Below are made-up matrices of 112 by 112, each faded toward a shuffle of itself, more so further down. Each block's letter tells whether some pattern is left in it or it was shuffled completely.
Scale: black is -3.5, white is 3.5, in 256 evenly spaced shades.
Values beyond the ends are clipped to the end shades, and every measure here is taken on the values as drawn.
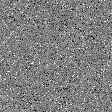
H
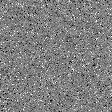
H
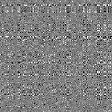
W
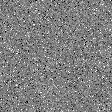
H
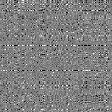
W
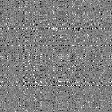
W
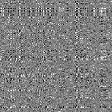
W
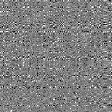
W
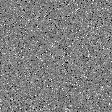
H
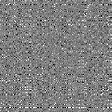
W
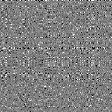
W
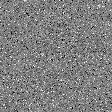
H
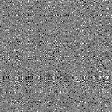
W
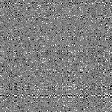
W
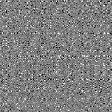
W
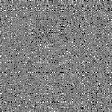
W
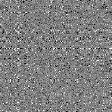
W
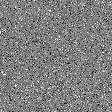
H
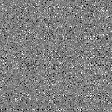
W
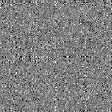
W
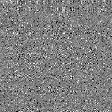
W
